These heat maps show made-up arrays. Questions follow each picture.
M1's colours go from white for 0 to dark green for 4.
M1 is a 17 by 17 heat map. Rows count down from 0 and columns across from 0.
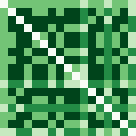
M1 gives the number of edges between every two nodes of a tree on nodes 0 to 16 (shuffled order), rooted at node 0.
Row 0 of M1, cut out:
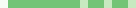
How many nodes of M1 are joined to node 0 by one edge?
3
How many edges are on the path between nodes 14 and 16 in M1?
1
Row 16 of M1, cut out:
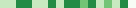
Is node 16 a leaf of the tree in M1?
no
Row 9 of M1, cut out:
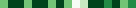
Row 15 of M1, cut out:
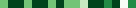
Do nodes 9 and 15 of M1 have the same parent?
yes
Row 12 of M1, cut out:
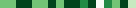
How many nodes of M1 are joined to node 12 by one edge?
1
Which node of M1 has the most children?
16
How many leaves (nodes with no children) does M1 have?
13
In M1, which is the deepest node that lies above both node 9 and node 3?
10
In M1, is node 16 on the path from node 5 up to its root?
yes
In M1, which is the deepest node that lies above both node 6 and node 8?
10
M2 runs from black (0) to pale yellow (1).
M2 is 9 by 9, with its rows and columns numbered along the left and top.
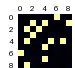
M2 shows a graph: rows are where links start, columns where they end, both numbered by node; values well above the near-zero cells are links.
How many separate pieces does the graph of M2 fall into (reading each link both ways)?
2
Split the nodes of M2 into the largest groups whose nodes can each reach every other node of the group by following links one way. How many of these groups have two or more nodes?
2
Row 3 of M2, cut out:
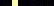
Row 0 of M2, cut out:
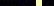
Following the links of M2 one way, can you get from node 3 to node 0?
no
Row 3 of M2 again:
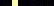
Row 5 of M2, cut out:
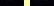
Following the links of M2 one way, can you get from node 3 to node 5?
yes
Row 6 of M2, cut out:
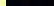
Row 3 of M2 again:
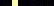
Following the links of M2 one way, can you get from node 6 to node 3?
no
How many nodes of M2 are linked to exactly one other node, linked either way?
6
